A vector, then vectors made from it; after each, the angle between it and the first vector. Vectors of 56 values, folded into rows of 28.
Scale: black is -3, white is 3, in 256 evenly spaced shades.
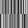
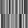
nearly opposite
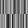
orthogonal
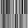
partly opposed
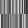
nearly opposite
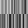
orthogonal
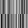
partly opposed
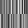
nearly opposite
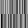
partly opposed
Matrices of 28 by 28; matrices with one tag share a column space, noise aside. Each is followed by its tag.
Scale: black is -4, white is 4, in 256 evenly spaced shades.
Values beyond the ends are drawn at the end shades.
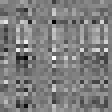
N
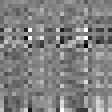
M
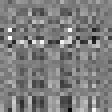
M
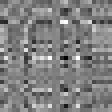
N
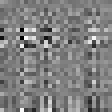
M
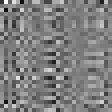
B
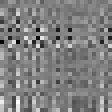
M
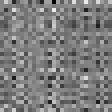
B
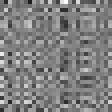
B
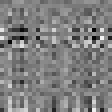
M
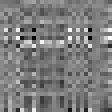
M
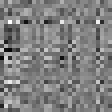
N
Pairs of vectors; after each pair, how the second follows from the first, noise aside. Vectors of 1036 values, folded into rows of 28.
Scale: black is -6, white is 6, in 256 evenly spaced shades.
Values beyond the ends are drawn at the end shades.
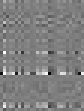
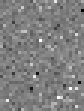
shuffled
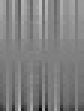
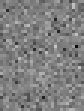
shuffled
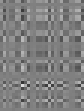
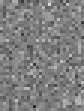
shuffled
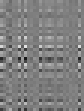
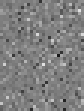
shuffled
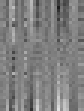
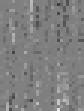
partly zeroed
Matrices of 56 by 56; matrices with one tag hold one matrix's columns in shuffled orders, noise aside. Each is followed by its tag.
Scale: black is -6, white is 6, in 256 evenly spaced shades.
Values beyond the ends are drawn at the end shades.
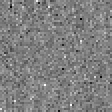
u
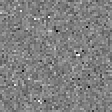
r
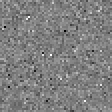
r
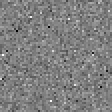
r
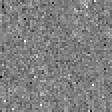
u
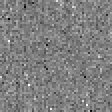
u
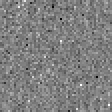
u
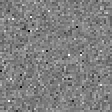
r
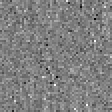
u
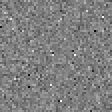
r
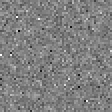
r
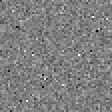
r
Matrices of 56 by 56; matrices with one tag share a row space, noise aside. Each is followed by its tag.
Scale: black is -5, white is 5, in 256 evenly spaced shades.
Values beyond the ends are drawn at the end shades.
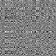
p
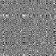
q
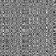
q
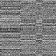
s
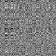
p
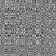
p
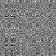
p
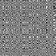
q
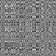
p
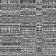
s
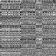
s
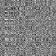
p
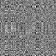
p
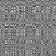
p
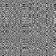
q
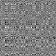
p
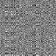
p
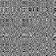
q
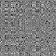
p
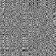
q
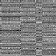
s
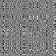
q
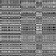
s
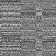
s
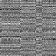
s
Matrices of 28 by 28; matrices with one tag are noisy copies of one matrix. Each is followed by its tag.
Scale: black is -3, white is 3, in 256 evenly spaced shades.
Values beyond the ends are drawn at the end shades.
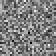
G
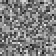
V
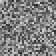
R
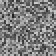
R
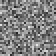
G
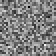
G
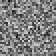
G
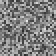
R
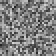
V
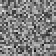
G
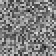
R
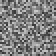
G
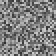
R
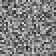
G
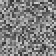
R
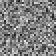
R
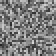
V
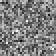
V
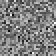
R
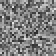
V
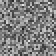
R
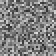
R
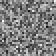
V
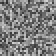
V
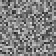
G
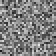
G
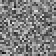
G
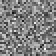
G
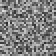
G
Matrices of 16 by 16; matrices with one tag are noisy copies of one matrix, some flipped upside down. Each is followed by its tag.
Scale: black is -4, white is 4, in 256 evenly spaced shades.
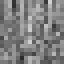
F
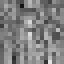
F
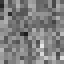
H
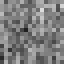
H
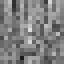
F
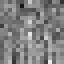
F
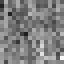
H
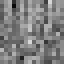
F
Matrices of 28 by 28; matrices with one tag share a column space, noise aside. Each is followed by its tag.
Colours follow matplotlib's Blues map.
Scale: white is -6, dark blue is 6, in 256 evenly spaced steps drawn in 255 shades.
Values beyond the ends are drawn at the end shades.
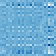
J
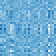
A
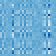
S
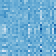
A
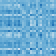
S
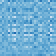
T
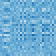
T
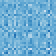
S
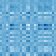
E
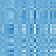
A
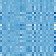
E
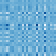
E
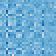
S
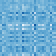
E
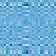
J
